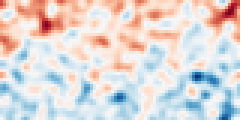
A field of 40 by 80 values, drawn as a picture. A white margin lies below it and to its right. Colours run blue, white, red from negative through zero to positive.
Lone odd cells: none. Odd rows or columns: none. Slope: up to the top. Grain: blotchy. Ninth with the lowest average: bottom right.
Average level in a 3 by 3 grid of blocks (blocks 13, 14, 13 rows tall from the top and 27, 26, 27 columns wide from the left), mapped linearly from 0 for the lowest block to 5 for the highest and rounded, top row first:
544 | 231 | 110
